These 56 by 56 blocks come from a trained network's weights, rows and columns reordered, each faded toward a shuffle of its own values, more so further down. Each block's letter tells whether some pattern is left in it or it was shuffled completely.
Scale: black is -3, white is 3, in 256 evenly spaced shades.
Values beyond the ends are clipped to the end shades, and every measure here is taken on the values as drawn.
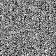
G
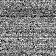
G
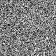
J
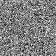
J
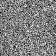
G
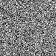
J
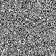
G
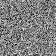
J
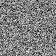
J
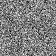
J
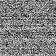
G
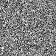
J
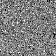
G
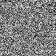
G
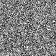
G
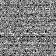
G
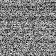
G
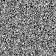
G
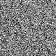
J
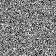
J
